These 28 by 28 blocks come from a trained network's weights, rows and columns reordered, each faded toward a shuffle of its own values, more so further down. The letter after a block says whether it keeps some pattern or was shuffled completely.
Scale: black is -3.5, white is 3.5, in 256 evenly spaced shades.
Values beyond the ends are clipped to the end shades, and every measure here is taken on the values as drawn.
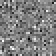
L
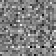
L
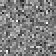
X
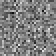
L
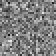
L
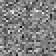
L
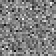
X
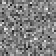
X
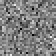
X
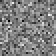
X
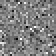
X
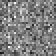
L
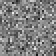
X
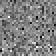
L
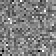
X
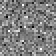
X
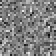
L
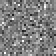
X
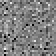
L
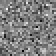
X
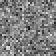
X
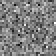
X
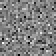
X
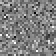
X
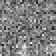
L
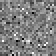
X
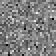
X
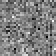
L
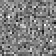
X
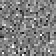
X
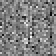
L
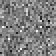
L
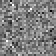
L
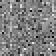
L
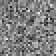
L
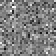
L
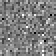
L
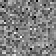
L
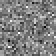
X
